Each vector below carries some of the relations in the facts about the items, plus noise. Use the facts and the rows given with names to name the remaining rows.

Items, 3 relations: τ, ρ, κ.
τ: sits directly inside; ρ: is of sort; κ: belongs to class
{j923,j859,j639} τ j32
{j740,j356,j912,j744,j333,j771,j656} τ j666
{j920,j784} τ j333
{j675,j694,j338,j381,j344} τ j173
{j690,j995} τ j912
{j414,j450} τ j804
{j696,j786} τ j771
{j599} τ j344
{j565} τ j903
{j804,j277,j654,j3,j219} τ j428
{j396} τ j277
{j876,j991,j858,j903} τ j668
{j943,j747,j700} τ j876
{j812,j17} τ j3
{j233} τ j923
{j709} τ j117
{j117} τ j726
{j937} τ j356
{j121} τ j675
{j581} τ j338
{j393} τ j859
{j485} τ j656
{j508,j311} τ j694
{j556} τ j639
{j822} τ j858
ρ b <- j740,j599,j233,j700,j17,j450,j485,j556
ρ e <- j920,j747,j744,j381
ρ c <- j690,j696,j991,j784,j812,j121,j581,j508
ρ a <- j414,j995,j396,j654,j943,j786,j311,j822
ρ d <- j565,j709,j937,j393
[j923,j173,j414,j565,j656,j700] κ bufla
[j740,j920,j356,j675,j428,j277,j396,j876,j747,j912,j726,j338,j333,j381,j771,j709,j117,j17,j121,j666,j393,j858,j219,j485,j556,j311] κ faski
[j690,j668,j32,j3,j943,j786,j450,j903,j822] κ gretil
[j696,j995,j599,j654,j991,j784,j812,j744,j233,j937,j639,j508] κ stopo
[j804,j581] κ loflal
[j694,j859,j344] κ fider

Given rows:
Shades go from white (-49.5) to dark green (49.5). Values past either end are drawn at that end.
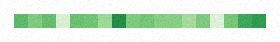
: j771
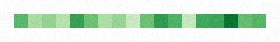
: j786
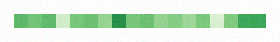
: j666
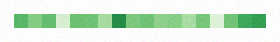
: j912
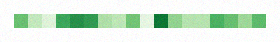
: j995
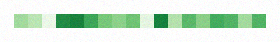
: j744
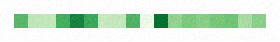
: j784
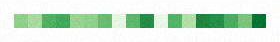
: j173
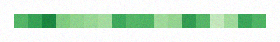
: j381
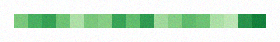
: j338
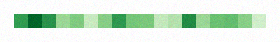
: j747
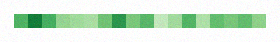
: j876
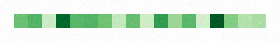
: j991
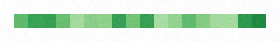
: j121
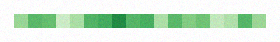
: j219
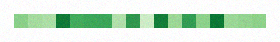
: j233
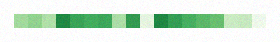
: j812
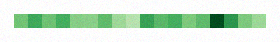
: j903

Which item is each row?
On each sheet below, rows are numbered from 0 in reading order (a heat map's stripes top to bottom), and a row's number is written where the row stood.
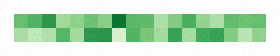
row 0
j709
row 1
j804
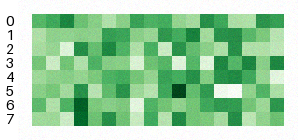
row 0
j311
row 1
j3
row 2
j654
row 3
j656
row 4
j450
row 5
j859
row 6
j581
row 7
j639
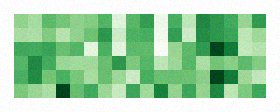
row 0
j923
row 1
j414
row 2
j700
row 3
j858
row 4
j943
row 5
j508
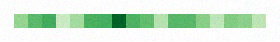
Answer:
j17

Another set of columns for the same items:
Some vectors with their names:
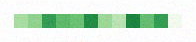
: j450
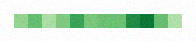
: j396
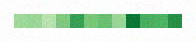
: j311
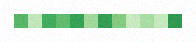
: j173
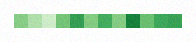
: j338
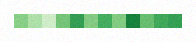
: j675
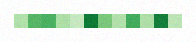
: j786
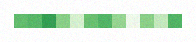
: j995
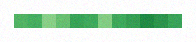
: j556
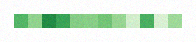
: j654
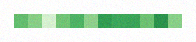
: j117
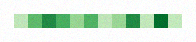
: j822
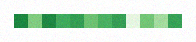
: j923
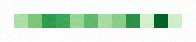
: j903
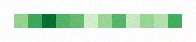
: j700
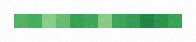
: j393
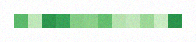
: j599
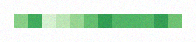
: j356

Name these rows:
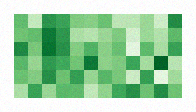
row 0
j508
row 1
j991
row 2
j233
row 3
j32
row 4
j414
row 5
j876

